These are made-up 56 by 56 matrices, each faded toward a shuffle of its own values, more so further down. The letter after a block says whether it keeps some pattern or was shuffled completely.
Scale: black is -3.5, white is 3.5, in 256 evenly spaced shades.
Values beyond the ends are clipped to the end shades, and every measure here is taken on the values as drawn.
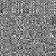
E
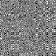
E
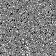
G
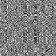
E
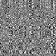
E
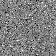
G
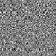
E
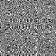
E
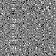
E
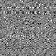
E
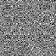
E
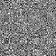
E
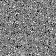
G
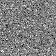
G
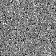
G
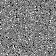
G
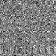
E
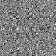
E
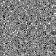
E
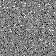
G
